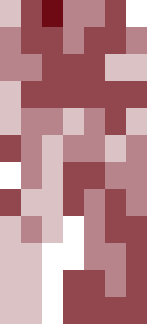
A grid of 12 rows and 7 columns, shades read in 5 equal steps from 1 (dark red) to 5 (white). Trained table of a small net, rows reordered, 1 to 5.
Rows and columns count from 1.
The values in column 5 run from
2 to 3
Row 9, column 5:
3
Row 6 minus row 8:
0 -1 0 1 0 2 0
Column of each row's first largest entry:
7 1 6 1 1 3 1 2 4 3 3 3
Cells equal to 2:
32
